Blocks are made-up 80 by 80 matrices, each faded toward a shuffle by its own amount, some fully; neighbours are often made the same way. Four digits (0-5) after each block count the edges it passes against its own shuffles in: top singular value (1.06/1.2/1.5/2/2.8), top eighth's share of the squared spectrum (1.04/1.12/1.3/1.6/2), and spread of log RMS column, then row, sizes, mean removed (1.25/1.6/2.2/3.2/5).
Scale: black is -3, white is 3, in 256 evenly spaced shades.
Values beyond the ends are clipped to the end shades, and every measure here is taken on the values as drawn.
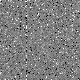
2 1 1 0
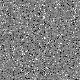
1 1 1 0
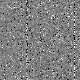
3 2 2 0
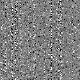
2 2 3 0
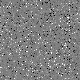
2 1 1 0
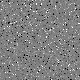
0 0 0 0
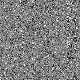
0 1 2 0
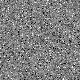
0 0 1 0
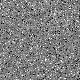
0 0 0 0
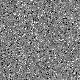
0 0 0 0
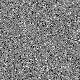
0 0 0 0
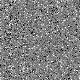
0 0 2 0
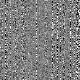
2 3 4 0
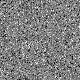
0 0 1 0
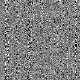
1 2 4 0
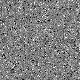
1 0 1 0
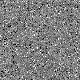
0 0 1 0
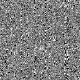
1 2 3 0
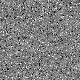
0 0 0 0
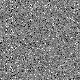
1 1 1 0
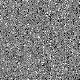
0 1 2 0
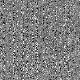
1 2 3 0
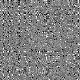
4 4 2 2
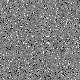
2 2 0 1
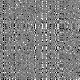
5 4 3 3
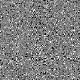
4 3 2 2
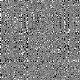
4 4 3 2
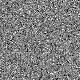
1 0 0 0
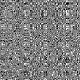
5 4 3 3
